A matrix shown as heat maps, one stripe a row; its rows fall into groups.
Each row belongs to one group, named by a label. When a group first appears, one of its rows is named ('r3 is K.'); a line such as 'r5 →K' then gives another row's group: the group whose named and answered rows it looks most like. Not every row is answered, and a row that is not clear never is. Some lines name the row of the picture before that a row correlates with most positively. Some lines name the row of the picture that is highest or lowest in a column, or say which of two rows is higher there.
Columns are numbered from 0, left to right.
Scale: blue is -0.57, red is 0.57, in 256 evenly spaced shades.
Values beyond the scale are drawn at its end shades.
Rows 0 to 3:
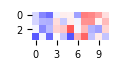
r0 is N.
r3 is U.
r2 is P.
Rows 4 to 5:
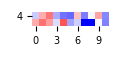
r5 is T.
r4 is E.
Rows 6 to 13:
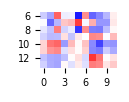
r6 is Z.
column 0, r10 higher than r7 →Yes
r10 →T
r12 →N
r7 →P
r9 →N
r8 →Z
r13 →N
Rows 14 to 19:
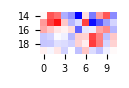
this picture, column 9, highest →14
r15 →T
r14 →E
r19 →Z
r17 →N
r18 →N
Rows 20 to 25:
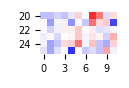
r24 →P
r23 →P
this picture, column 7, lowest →25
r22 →P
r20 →N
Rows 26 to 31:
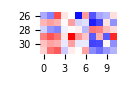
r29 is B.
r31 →T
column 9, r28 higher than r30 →Yes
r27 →T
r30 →T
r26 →Z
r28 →N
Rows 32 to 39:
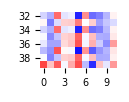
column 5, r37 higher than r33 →No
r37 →Z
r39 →B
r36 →P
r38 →P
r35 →P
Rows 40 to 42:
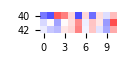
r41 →P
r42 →P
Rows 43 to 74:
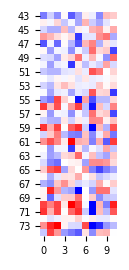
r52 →Z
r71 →B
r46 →E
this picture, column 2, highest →73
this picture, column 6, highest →73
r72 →P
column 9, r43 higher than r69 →Yes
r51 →N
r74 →E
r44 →Z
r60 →E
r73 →T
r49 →P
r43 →U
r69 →P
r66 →P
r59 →B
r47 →U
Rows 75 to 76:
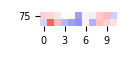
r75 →E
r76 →E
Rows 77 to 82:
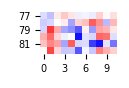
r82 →E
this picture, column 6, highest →78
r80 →E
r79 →E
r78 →N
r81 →T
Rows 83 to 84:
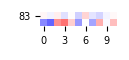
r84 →Z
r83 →Z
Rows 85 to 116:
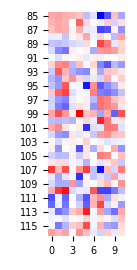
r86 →B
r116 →B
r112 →U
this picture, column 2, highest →110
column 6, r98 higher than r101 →No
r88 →P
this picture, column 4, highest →99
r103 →P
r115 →P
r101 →E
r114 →P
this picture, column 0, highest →107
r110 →T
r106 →E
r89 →N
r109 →N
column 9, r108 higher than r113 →Yes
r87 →T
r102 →N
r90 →N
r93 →E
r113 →P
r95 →Z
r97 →N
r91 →Z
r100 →N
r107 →B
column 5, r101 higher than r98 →No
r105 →N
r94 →Z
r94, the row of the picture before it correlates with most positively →84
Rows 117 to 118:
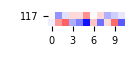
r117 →P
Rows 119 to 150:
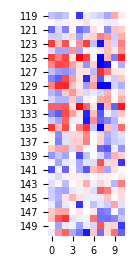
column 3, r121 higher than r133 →No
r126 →T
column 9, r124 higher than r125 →Yes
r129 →T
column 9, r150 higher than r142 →Yes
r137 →P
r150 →E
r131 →N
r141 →U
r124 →N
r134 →Z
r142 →Z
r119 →U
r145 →Z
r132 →B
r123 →B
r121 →U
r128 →Z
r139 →U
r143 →P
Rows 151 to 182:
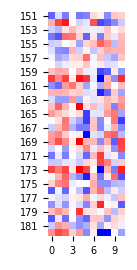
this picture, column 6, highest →152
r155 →N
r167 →E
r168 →E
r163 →N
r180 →U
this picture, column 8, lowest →182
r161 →Z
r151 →U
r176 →U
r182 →T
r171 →U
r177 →P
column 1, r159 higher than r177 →Yes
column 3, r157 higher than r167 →Yes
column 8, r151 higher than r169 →No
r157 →P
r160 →B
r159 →T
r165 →E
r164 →B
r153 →Z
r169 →B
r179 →B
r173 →B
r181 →E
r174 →E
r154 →Z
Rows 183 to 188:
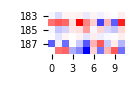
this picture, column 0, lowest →187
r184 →B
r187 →U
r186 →Z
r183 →Z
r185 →P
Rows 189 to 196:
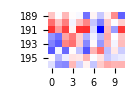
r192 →Z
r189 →E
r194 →U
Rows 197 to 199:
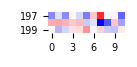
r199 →P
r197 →U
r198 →T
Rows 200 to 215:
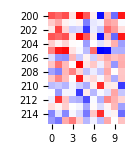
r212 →E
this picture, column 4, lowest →211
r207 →B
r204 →E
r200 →B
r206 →N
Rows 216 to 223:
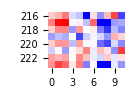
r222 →B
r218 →T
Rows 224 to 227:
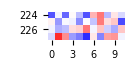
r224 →U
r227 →E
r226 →P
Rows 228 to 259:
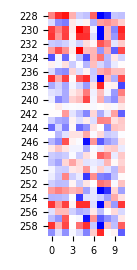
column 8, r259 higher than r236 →No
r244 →U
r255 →B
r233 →B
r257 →Z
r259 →U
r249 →Z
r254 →U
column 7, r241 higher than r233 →Yes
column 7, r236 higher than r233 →Yes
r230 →B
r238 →U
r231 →B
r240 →P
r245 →P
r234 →U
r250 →P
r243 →N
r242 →E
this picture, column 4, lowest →254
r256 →E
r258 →B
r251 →Z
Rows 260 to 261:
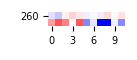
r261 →T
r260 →Z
